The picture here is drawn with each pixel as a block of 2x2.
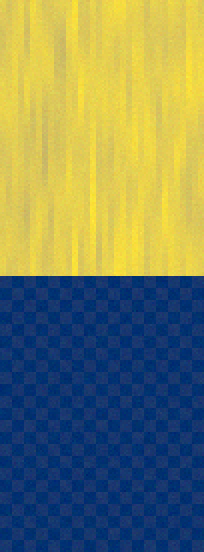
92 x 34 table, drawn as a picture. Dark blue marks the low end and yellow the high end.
It is made of 2 by 1 panels. Panel 1,1: very high, streaked downward, faint in contrast. Panel 2,1: very low, checkered, faint in contrast.
